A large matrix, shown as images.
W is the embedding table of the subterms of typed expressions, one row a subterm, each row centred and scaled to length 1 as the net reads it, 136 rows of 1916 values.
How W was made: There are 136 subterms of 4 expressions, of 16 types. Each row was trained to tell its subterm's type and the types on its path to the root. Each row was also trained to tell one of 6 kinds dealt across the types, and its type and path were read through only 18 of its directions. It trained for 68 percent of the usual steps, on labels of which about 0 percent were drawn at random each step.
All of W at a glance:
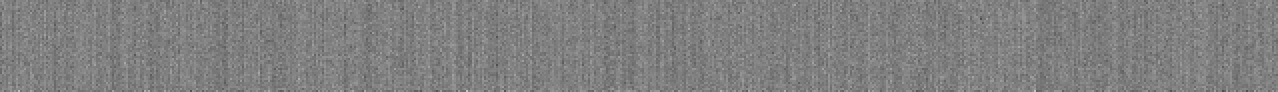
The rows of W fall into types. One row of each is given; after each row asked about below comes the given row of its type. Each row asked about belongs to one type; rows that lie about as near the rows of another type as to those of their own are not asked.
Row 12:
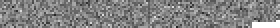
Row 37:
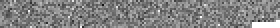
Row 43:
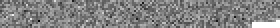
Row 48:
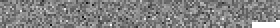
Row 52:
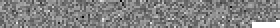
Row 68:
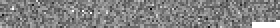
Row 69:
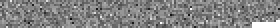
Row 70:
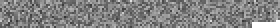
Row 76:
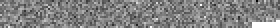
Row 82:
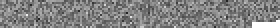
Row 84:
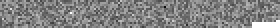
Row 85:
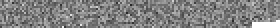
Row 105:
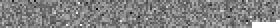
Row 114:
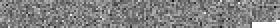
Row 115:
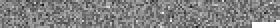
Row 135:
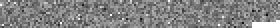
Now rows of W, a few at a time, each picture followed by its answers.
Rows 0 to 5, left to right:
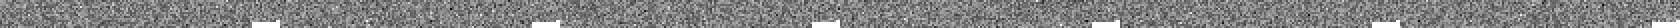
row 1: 12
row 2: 85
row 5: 114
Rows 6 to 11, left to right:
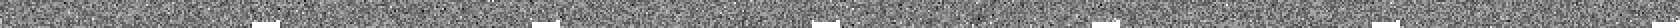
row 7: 70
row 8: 70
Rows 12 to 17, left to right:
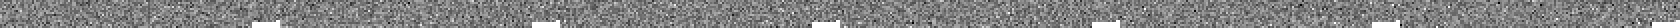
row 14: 52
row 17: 68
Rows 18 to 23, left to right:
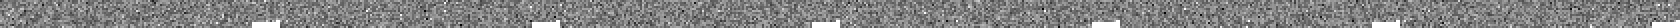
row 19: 52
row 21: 43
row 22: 69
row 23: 68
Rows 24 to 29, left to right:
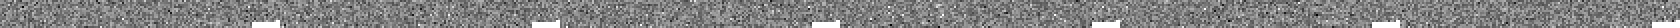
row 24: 69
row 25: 105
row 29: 69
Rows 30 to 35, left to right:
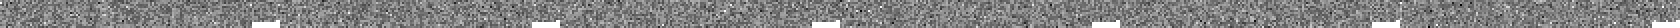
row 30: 85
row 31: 76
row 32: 68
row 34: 37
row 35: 105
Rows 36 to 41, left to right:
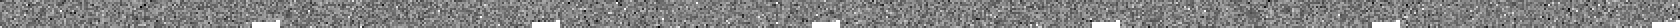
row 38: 135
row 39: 52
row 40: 85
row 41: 69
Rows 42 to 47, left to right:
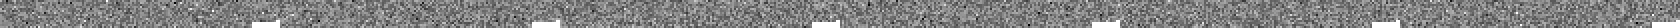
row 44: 37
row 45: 105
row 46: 114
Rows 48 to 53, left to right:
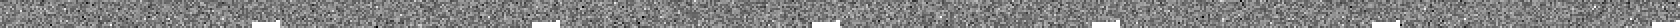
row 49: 82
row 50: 85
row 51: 48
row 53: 68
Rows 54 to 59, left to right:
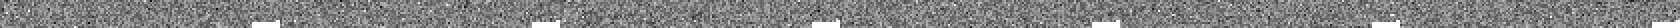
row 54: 43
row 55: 84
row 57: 84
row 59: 85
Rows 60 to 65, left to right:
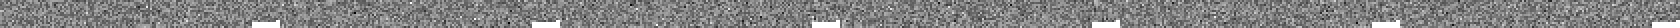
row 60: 82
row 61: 52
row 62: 70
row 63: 70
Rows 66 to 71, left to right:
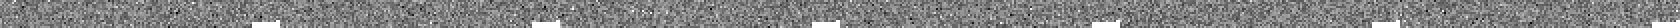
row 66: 115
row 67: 105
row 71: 105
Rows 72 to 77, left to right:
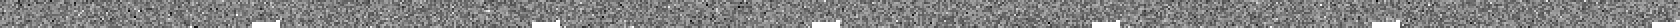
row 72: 12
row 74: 76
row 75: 48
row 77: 70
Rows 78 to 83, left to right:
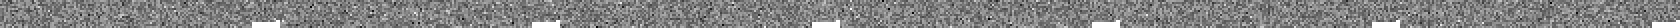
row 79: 69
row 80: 37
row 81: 43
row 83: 82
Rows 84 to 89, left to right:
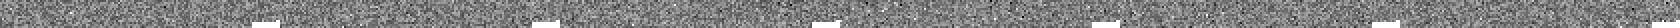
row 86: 52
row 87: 135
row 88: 43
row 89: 37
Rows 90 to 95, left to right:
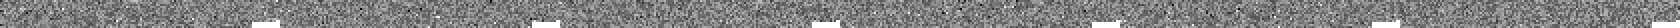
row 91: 82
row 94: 85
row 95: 43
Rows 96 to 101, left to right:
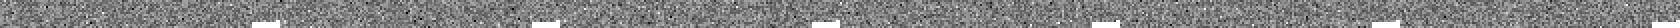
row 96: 43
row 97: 37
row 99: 76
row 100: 69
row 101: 70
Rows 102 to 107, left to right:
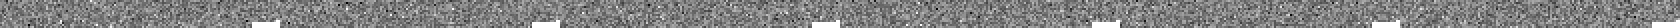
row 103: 48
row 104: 52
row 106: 48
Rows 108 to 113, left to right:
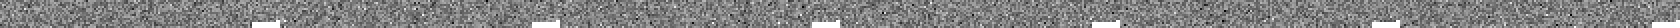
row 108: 48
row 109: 85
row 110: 76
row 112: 82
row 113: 43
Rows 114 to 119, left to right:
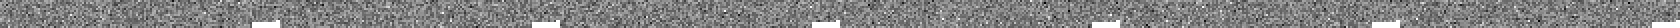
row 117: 52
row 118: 37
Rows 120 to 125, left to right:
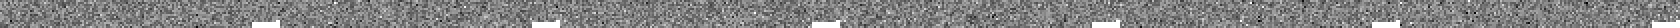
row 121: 70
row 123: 114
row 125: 48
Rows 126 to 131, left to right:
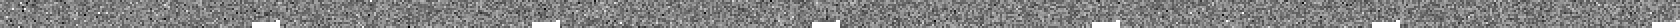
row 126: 135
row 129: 84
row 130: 84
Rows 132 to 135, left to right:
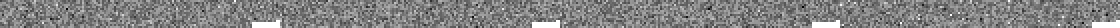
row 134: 68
